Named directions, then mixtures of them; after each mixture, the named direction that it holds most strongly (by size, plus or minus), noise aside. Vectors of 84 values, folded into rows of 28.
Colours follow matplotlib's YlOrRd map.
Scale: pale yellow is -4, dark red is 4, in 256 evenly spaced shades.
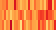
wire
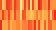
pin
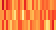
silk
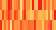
pin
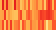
wire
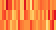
silk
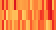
wire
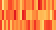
pin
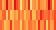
wire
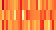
silk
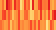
pin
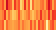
silk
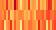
wire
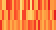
pin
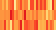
wire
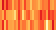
silk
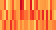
pin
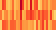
pin
